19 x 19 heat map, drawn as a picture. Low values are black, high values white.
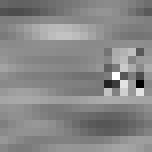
Odd patch: rougher, in the middle right. Mirror symmetry: none. Histogram: heavy tails on both sides. Roughest part: middle right.
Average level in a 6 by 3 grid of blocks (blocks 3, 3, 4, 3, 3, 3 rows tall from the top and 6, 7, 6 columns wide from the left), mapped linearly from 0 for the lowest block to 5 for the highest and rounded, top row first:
022 / 452 / 324 / 434 / 311 / 323
